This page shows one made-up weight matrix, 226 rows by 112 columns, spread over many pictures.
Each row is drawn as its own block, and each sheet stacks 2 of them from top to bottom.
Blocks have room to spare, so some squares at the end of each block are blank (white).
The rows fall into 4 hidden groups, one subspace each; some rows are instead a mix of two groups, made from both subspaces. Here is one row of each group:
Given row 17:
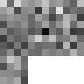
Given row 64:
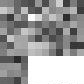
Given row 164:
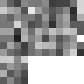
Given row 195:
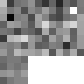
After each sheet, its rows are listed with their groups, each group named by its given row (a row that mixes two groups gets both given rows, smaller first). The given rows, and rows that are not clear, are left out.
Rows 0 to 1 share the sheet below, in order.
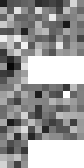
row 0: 17
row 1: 195
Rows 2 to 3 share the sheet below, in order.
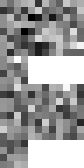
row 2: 64
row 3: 164
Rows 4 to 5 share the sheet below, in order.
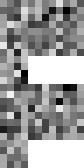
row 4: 17
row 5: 164
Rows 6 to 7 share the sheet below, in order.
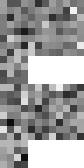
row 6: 64 and 195
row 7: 17
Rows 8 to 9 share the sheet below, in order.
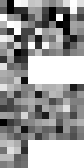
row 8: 17 and 164
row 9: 17
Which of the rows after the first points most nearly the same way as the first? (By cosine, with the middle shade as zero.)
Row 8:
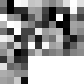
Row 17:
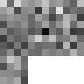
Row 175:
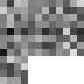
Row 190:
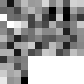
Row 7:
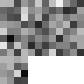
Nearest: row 190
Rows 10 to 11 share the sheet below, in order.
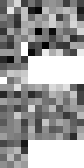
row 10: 164 and 195
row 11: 17 and 164
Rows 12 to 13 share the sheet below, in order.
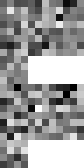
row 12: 164
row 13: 164 and 195
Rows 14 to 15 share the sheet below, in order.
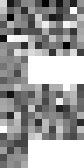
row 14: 195
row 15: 164
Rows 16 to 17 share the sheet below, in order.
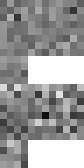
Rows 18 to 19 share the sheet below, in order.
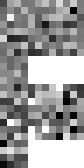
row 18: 195
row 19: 64 and 195
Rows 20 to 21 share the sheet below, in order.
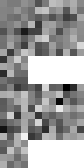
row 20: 64
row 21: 164
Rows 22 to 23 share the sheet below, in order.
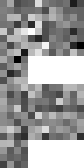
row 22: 64 and 195
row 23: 164
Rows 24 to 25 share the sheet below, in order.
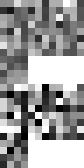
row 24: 164
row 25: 164
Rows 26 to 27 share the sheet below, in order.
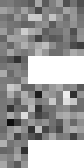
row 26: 64
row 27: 17 and 195
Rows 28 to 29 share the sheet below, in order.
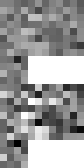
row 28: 64
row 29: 64
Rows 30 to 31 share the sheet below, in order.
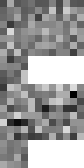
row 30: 17
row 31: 195
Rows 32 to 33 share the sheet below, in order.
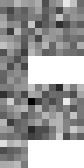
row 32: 164
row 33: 64
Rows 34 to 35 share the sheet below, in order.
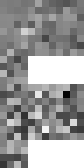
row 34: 64
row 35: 195
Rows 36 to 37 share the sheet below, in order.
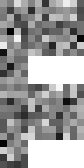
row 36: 17 and 164
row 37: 64
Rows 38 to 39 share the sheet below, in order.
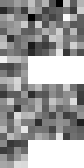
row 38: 64
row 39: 64 and 164
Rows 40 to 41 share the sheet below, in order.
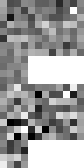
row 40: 195
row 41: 195
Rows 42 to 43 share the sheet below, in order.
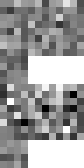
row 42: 164
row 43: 195
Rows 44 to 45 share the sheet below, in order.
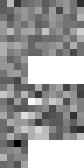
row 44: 17
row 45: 64
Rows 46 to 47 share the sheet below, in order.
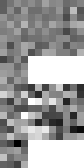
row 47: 64
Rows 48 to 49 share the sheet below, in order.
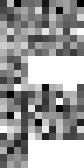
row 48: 17
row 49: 164
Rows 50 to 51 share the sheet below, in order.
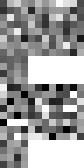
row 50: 164 and 195
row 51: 195
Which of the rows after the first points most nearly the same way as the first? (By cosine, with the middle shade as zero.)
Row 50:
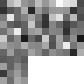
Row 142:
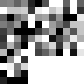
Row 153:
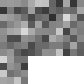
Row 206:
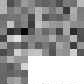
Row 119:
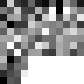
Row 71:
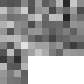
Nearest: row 71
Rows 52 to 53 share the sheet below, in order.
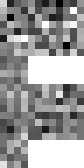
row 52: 195
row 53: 17 and 164
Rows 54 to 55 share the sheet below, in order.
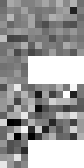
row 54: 195
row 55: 195
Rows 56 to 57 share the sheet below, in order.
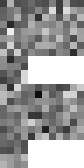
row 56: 17
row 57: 17 and 195
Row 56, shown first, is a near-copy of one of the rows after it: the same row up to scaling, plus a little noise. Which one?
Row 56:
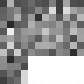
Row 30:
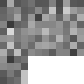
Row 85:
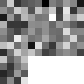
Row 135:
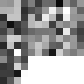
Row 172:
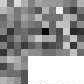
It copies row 30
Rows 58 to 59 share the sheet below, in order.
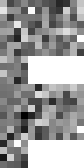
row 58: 164 and 195
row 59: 64
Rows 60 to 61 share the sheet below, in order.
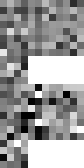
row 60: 17
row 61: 64
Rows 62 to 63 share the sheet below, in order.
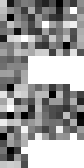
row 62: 195
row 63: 17
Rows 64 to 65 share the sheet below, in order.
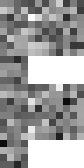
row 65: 64
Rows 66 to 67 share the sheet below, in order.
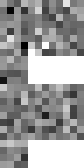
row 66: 164 and 195
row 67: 17
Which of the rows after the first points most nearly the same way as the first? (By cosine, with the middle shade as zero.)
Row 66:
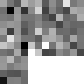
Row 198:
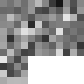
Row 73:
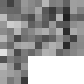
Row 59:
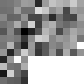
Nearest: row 59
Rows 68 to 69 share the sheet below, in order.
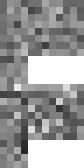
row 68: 164
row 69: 17 and 164
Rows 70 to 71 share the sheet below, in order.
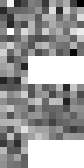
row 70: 17
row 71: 17 and 64
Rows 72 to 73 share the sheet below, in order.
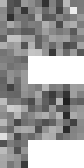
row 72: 164 and 195
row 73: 17
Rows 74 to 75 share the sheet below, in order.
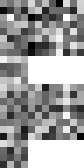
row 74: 64
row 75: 17 and 164
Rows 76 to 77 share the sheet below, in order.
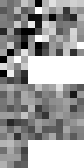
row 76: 64
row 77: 17 and 195
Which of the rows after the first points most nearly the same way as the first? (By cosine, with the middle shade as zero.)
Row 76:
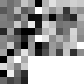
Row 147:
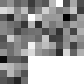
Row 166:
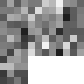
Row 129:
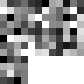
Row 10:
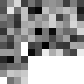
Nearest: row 166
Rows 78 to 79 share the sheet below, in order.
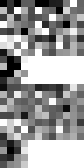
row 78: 17
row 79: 17
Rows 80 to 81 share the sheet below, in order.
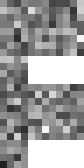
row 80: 164
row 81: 17 and 195
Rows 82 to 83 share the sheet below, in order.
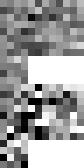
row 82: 64
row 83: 64
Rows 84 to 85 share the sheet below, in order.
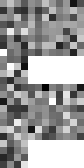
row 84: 17
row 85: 17
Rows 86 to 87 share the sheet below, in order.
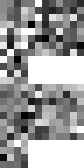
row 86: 17 and 64
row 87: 64
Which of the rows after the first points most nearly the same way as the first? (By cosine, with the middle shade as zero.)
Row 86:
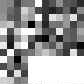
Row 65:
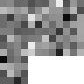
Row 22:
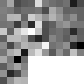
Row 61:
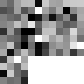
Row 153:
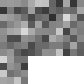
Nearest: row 22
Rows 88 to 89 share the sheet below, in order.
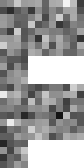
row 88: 164
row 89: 17 and 64
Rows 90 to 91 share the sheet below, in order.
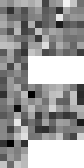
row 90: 164
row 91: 164
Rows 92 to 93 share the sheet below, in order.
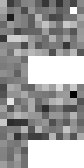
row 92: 195
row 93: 195
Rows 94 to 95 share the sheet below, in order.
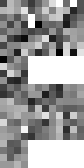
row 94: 64 and 195
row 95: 17 and 64
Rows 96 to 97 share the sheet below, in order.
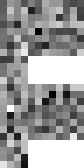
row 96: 164
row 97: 17
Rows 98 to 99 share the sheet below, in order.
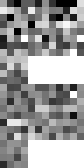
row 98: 164 and 195
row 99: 195
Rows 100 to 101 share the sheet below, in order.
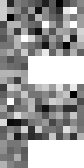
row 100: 195
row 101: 195
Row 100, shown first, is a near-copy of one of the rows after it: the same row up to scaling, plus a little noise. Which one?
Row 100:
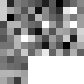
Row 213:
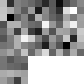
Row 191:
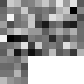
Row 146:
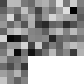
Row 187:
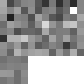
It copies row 213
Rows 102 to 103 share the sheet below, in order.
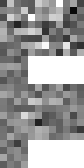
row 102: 64 and 195
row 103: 64
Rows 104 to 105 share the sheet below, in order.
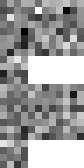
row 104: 64 and 195
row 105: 17 and 164
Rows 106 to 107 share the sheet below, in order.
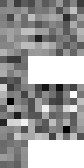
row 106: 17 and 64
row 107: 195
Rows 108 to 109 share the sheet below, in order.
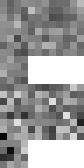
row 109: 17
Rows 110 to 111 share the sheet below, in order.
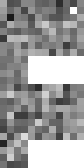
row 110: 195
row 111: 64 and 164
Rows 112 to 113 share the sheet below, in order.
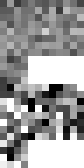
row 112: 17
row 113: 17 and 64
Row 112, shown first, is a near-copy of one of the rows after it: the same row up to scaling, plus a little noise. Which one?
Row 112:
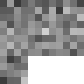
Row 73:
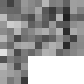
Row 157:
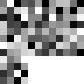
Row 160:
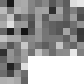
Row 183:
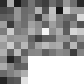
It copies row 183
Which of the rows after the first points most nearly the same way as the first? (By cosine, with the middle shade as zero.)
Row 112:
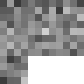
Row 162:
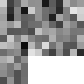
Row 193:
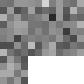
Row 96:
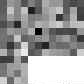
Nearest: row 162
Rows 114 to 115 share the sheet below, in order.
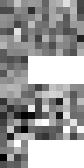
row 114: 164
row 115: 17 and 64
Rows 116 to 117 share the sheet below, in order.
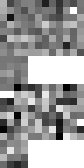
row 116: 195
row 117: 64 and 164
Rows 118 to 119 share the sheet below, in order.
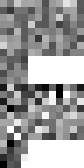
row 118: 164
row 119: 17
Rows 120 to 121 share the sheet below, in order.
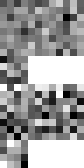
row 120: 17 and 64
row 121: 17
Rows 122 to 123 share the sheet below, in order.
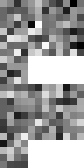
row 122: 64 and 195
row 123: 64 and 164
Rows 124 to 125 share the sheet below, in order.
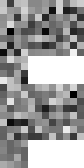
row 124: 17
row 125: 195
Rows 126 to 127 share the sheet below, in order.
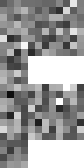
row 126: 17 and 195
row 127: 164
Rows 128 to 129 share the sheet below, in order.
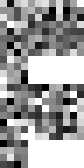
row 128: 17
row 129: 64 and 195
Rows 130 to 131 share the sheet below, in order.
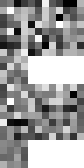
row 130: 164
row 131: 195
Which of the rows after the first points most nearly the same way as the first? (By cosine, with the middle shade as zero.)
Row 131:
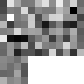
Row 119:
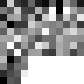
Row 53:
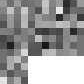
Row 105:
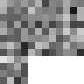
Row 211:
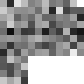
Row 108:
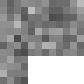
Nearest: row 105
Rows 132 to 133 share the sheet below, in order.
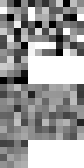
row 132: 64 and 164
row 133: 164
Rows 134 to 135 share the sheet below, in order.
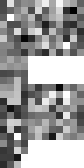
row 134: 195
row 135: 17
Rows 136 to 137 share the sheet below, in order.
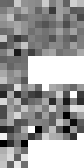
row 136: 17 and 195
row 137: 17 and 164
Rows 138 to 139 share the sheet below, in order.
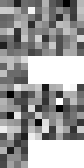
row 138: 164
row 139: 164
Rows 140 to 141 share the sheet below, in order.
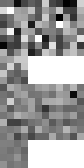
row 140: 164
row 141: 195
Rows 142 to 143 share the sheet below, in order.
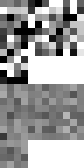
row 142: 64
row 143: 17
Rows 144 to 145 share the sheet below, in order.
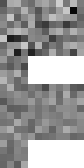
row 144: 195
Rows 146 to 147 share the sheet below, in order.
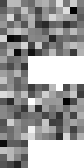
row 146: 195
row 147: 64
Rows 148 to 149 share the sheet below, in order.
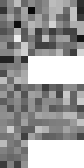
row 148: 164
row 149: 17 and 164
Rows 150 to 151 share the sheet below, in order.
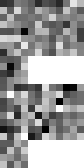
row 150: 17
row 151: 164
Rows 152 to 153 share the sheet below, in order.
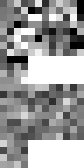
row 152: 64 and 164
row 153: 17 and 64
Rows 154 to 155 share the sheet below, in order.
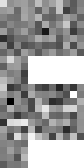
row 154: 17
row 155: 195
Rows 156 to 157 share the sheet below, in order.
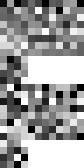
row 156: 17
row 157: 17
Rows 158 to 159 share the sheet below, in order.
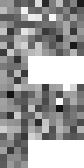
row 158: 17 and 64
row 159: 164
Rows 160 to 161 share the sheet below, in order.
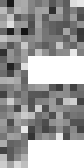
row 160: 17
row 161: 64 and 164
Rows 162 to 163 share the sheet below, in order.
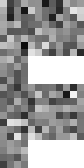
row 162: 164 and 195
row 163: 195
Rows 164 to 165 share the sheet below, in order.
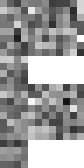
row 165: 64
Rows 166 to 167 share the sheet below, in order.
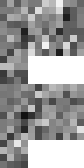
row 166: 64 and 195
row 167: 64
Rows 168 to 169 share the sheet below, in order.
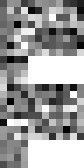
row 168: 64 and 164
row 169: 195
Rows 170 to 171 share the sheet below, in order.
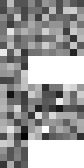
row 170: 17
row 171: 164
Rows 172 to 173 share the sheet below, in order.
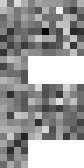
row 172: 17
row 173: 64 and 164
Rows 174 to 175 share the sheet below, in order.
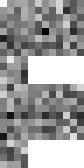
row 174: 17
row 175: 17
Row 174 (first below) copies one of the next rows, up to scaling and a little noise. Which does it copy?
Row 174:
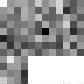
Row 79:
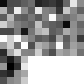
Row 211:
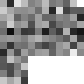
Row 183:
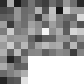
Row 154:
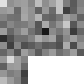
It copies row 154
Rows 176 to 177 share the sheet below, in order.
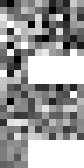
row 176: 17 and 64
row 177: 195
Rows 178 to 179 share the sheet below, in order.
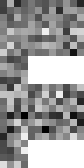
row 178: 17
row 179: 17 and 164
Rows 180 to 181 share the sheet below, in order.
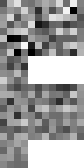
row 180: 195
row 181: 164 and 195
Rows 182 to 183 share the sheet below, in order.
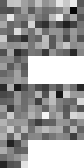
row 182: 164 and 195
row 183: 17
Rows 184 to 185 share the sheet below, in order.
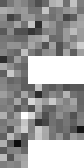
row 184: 64 and 195
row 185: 64
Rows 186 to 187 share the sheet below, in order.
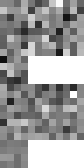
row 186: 64
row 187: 195
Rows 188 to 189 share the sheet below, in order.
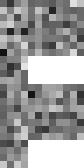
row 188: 17
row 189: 164
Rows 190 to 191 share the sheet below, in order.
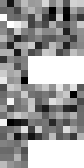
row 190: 17
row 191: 195
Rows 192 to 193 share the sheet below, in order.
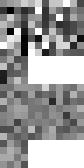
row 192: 164 and 195
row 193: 17
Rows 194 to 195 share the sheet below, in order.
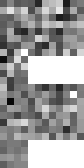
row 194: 64 and 164
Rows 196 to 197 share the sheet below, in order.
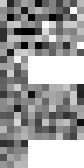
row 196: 64 and 195
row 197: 164
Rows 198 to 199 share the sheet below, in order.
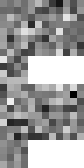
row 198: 64
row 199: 195
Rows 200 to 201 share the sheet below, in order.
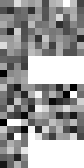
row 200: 164
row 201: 195
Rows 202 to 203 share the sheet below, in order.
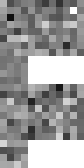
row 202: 195
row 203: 64
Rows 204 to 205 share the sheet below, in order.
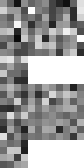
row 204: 164
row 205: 17
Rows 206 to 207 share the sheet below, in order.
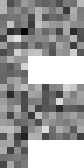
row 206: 17 and 195
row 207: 164
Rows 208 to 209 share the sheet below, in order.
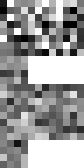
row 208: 195
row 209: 64 and 195
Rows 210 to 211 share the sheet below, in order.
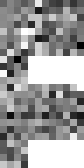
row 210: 64
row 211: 17
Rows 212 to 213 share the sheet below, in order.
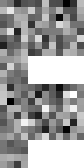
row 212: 164
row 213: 195
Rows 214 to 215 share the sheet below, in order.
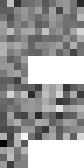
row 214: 17
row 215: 64 and 164
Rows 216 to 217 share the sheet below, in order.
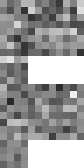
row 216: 64 and 164
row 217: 195
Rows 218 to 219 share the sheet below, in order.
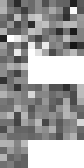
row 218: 64 and 195
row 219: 164
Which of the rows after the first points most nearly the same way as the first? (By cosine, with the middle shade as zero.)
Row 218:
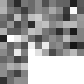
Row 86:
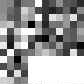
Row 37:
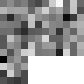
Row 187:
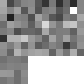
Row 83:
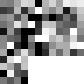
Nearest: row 187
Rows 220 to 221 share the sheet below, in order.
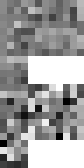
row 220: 64 and 164
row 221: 64
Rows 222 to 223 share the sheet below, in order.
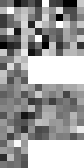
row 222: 164
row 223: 64
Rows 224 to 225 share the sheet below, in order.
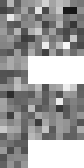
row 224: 195
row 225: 164
